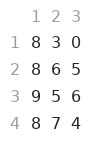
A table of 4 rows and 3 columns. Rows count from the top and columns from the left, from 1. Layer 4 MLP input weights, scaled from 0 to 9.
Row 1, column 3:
0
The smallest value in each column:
8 3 0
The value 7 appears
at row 4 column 2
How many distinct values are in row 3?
3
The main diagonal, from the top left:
8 6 6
